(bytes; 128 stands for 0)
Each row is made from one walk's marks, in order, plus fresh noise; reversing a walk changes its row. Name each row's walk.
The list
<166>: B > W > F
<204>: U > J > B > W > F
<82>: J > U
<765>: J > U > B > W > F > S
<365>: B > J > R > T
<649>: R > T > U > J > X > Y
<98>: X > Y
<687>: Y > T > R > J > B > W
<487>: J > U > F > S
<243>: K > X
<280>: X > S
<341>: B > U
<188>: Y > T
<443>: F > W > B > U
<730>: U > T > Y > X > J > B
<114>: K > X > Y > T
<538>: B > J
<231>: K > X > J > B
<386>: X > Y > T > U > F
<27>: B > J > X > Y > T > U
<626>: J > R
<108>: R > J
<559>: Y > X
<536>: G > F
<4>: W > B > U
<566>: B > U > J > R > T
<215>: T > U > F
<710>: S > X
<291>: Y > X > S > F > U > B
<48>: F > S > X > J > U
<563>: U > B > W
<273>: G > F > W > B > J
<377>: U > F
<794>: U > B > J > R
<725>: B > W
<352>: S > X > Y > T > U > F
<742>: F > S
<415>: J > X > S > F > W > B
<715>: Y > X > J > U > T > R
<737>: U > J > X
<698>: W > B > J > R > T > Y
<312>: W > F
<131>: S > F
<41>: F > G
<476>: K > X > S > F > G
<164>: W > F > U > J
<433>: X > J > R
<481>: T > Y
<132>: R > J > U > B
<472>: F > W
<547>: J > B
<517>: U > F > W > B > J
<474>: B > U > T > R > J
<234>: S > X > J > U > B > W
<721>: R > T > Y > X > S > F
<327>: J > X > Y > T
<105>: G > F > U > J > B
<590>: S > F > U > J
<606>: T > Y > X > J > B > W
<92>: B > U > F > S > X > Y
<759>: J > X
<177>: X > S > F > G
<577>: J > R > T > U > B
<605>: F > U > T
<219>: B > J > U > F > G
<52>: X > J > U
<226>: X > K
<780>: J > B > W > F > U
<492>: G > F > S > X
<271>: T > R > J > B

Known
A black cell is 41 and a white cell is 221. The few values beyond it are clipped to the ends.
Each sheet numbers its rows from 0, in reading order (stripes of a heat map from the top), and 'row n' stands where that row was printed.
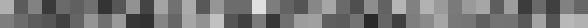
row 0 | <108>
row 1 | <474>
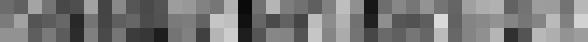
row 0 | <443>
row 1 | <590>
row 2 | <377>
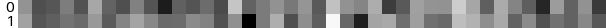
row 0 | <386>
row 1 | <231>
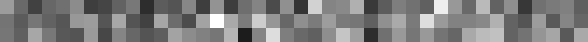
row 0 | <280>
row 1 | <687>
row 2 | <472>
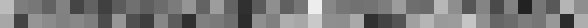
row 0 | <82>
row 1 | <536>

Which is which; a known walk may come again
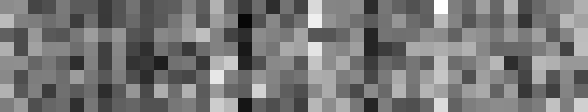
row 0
<234>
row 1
<487>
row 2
<166>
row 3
<105>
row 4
<377>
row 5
<715>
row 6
<108>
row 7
<590>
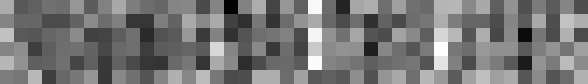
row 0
<231>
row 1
<566>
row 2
<52>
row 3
<352>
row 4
<737>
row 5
<698>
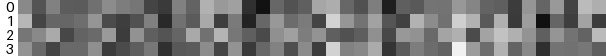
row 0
<219>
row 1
<433>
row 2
<4>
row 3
<280>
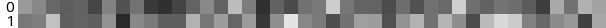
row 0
<794>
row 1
<312>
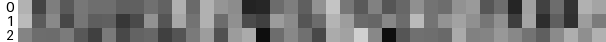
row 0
<547>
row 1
<626>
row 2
<48>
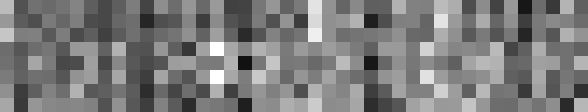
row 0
<327>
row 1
<177>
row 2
<82>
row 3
<188>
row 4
<443>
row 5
<687>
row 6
<98>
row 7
<536>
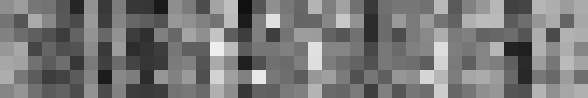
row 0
<517>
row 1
<472>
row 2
<474>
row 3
<730>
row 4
<204>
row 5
<649>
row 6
<563>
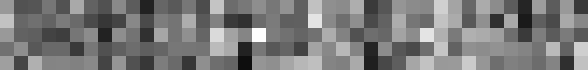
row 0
<386>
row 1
<415>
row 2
<721>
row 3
<131>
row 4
<273>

